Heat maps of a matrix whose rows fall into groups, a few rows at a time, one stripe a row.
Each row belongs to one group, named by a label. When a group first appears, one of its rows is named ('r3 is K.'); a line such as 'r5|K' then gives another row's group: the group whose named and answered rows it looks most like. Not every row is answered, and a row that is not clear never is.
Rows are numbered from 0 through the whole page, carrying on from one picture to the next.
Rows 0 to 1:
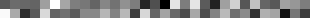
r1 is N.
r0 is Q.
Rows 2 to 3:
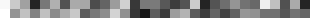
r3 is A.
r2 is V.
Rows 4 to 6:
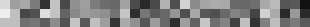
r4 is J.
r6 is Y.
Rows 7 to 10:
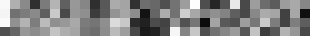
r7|V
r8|J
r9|A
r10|Q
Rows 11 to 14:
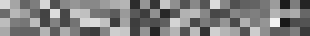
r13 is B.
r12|V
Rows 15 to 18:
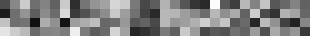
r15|A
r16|Q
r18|V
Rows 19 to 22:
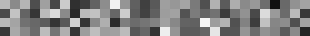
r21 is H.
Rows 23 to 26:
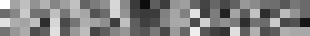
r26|V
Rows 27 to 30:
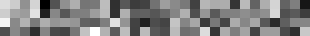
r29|A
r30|B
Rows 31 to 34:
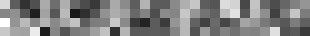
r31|Q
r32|Q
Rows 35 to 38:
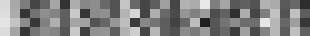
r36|Y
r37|V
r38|Y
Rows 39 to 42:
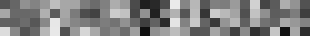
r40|Q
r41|Q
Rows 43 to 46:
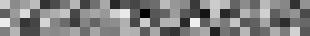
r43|H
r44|A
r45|N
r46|Y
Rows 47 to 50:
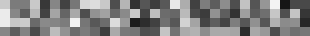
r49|V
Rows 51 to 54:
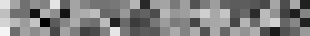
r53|H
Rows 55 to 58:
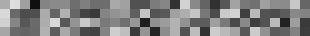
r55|V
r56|Q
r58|Q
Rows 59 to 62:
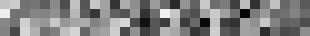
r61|A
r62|A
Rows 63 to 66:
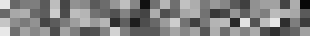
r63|J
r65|H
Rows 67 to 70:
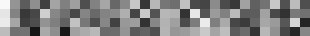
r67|Y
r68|N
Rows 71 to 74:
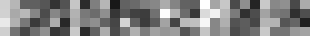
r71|H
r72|H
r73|J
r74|H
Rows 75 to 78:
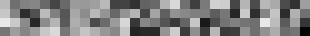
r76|Y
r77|V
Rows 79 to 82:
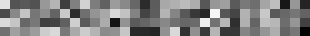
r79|J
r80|A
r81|H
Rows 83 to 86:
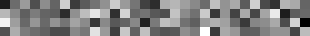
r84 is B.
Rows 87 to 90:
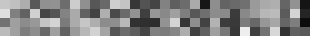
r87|V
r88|H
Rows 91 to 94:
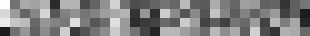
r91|A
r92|N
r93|V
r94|Q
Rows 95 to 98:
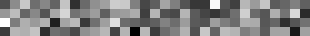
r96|Y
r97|A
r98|B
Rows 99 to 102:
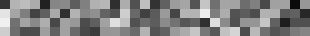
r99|B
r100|J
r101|A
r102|Q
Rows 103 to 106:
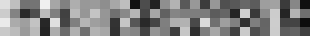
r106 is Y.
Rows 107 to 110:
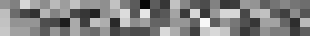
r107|A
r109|B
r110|H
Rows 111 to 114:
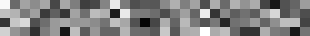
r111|A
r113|V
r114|J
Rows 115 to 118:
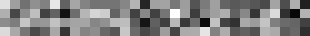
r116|B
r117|A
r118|J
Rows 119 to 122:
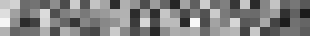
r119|Y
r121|N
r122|Q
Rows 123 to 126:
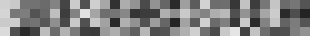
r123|Y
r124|J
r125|Y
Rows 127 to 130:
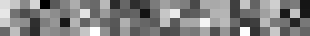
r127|H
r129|J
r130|Y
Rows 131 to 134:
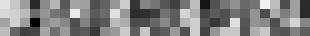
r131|V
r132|V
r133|V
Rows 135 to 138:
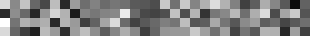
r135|J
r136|Q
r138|J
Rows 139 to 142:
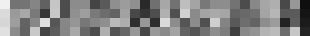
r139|J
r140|J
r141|N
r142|H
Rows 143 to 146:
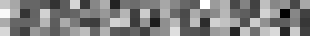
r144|N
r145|Q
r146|H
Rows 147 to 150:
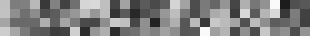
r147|B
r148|H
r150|H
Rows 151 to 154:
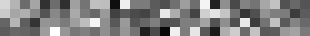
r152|H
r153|Y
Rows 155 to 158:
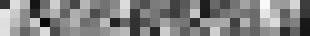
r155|V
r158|N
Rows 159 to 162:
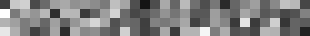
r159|V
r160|A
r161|Y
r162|J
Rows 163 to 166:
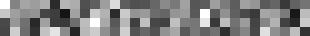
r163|A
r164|B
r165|B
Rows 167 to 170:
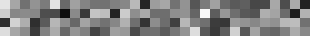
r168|B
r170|V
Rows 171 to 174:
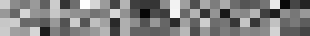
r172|A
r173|Y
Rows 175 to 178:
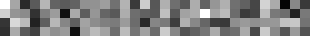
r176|J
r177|V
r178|N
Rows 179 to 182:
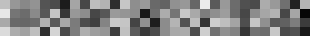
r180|J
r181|Q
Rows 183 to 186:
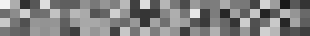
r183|N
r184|V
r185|Y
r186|N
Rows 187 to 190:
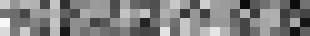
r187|B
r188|N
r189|J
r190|J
